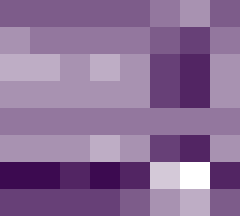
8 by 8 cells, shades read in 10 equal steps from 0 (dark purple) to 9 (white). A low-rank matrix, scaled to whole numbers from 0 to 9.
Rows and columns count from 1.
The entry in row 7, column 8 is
1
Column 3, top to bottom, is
3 4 5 5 4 5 1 2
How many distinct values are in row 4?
3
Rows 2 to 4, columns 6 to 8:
3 2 4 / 2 1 5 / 2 1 5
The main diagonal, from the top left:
3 4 5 5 4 2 9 3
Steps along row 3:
same down up down down down up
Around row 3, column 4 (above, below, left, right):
4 5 5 5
